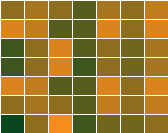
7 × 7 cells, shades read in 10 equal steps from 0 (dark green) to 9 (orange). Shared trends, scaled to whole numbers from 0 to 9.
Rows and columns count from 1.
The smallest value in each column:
0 5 3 2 4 4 5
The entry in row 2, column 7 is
8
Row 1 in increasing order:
3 5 5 5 6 6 7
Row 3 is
2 5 8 3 5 4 6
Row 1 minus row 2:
-3 -1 2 0 -2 0 -1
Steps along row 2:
down down same up down up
